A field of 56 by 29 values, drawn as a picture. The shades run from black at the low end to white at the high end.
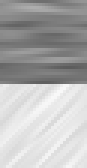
The table splits into 2 rows of 1 panel. Panel 1,1: middling, streaked across. Panel 2,1: very high, slanting up to the right, faint in contrast.
